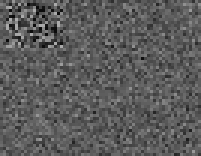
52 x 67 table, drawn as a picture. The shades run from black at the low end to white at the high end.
Roughest part: top left. Stripes: none. Odd patch: rougher, in the top left. Mirror symmetry: none. Grain: fine. Odd rows or columns: none.
